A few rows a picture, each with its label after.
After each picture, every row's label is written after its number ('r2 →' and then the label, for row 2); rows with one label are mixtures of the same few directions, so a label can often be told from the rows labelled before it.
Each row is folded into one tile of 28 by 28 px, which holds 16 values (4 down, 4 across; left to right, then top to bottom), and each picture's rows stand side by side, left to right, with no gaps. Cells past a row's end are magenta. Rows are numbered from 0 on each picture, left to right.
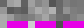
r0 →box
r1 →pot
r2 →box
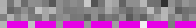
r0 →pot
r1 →pot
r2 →box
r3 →box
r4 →box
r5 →pot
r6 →pot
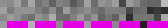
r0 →pot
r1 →pot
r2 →pot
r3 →box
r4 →box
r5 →pot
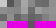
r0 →box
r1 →box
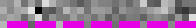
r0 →pot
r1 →pot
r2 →pot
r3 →pot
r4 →pot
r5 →box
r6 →pot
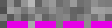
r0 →pot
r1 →box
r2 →box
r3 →pot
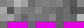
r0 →pot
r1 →box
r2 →pot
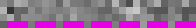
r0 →pot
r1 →pot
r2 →box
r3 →box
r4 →box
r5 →box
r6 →box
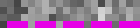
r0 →pot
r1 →pot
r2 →pot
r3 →box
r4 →box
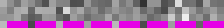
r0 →box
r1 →box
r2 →pot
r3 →pot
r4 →pot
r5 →box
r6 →box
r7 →box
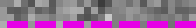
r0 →box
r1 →box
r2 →pot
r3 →pot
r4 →box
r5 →box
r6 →pot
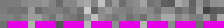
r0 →pot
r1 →box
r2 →pot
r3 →pot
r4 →box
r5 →pot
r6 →box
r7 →pot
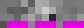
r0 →pot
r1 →pot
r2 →pot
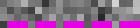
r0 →pot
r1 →pot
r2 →pot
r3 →box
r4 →box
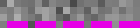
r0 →box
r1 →box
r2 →pot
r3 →pot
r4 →box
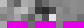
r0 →box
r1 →pot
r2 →pot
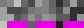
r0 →box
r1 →box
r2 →box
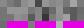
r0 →box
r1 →box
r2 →box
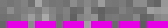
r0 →box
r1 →box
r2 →box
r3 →box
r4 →pot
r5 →box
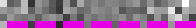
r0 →box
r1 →box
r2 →pot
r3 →pot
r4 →pot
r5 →pot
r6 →pot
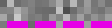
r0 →box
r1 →pot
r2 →pot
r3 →pot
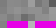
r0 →pot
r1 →pot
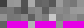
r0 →box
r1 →pot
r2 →box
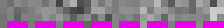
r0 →box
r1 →box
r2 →box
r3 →pot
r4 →pot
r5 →pot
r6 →box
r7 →box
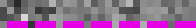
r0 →pot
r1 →pot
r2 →box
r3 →box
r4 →box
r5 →pot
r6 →pot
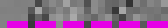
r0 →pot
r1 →box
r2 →box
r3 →box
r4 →pot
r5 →pot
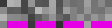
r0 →box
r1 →box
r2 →box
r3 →pot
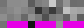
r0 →pot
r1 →pot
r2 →pot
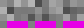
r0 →pot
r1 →box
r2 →pot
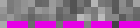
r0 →box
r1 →box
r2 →pot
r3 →box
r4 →pot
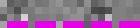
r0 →pot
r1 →box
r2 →pot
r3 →pot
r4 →box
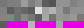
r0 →pot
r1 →pot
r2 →box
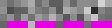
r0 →pot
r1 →pot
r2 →pot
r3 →pot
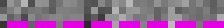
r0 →pot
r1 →box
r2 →box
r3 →box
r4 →pot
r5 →box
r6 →box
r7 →pot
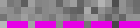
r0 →pot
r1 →box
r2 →box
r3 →pot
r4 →box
